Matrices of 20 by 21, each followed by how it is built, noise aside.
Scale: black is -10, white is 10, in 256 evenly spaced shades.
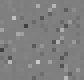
sparse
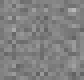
low rank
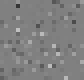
sparse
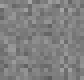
low rank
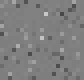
sparse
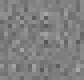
low rank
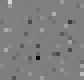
sparse
